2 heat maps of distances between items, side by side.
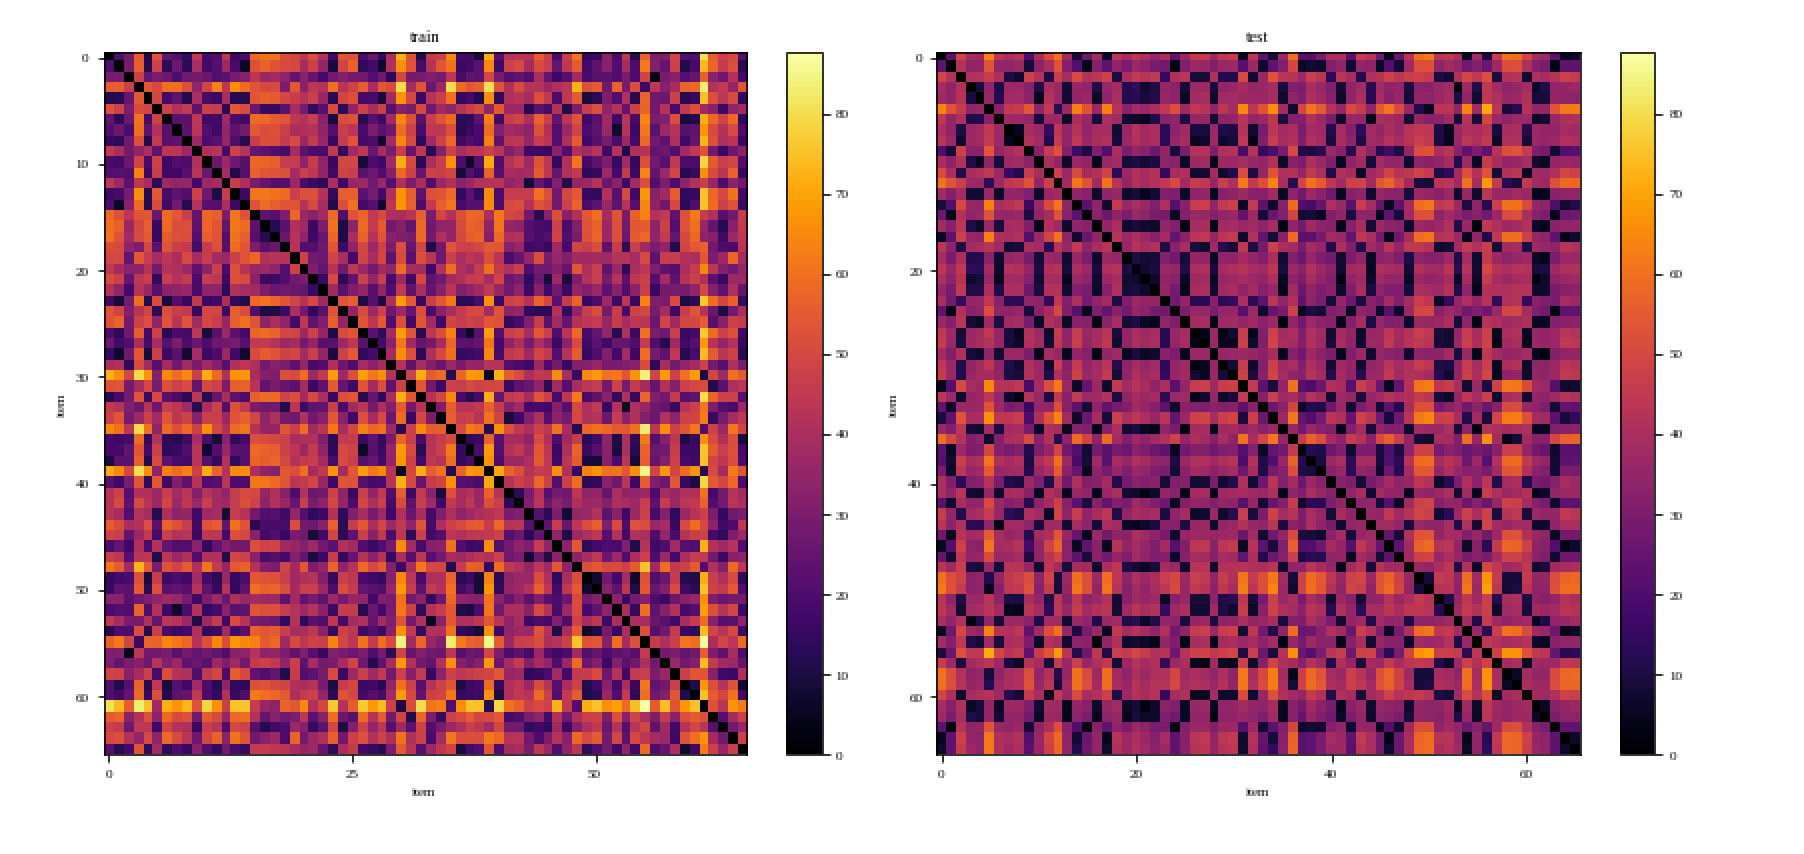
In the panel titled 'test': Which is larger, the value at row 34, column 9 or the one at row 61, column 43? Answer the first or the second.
the second
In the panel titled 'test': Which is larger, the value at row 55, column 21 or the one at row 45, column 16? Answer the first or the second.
the second
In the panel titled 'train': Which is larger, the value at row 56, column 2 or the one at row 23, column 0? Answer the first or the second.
the second
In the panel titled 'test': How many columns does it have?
66
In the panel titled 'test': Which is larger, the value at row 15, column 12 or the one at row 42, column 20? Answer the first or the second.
the first
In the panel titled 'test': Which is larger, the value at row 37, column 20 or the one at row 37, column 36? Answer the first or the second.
the second
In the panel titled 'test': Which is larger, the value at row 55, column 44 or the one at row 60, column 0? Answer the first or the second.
the second
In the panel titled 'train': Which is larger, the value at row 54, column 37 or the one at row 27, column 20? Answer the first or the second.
the second
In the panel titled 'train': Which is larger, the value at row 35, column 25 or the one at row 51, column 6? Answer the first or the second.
the first
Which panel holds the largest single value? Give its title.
train
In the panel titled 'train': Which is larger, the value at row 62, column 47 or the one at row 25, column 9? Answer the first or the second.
the second
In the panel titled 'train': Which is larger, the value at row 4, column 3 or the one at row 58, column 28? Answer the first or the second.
the first
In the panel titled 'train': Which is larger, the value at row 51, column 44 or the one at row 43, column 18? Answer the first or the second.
the first
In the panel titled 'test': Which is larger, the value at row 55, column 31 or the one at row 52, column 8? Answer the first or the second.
the first
